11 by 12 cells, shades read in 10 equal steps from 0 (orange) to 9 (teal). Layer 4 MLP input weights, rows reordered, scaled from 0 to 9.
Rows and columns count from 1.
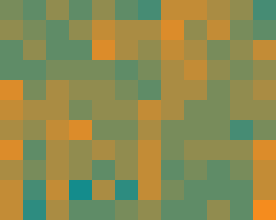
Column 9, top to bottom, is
2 4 3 2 3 5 5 4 5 6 6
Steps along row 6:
up same up down same down up up same down same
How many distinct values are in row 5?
5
